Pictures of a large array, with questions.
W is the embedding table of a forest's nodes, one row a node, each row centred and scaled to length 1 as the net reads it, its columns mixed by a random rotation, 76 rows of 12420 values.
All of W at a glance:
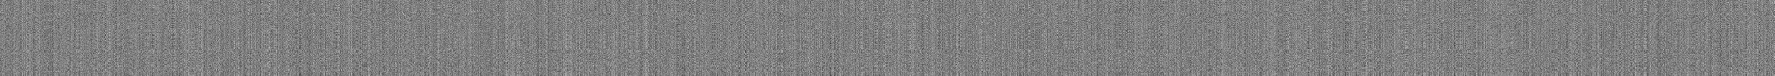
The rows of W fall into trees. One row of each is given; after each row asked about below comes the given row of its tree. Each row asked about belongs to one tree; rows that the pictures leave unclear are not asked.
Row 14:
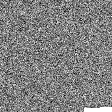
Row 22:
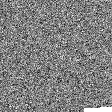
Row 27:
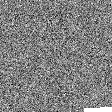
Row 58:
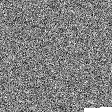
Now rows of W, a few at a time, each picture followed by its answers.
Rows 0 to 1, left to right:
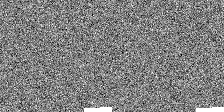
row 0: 58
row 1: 27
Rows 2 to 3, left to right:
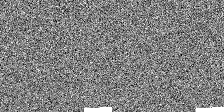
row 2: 14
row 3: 27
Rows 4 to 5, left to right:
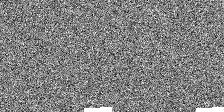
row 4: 58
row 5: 22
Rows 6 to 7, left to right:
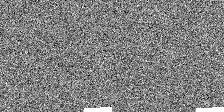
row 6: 27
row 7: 22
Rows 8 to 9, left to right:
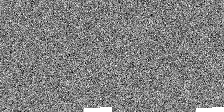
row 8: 27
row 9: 27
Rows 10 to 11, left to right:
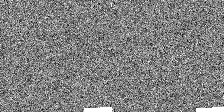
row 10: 27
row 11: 22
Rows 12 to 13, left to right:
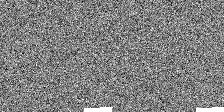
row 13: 14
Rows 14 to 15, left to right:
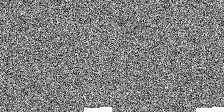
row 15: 58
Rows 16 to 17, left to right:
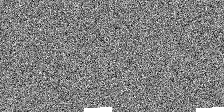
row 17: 22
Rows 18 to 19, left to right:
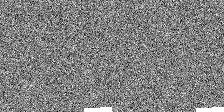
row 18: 27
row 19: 58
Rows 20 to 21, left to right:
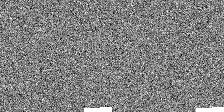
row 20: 14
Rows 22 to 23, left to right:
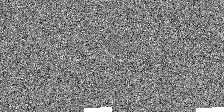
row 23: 27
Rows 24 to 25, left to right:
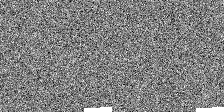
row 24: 22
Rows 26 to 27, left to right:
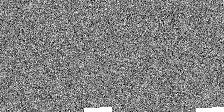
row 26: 58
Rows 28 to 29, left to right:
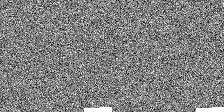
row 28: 58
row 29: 27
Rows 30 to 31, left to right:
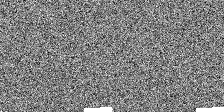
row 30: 22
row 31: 22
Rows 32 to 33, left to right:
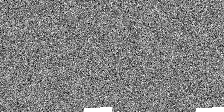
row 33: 22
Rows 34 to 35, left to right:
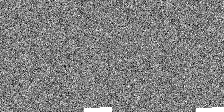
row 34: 27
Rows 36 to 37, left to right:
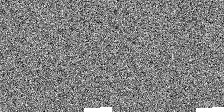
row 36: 22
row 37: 22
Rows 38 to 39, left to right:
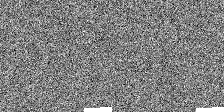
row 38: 27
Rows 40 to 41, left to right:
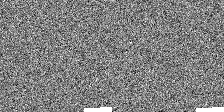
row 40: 22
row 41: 27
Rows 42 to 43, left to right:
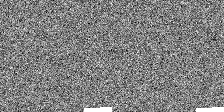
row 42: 27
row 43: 27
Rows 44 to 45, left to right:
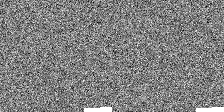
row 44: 22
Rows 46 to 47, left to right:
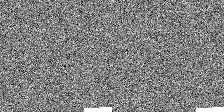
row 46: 27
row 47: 27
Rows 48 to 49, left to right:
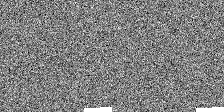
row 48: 27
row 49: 58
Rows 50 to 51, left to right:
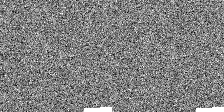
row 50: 22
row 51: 22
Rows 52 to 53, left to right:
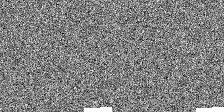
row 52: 22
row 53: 58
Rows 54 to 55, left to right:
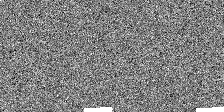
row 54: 27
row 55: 22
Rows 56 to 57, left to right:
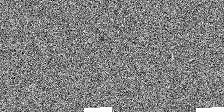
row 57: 22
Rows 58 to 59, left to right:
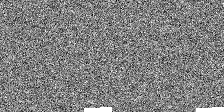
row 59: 27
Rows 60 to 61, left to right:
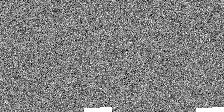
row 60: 14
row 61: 27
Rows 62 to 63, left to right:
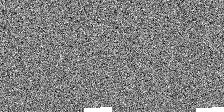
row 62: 22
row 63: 22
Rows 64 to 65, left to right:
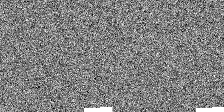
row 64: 58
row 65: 22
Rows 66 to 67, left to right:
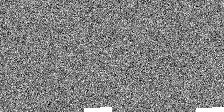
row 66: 22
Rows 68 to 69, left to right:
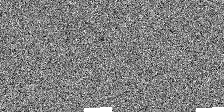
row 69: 22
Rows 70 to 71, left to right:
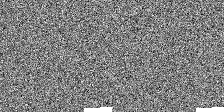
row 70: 22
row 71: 14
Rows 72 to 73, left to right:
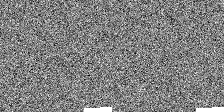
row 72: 27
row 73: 27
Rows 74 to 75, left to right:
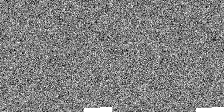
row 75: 27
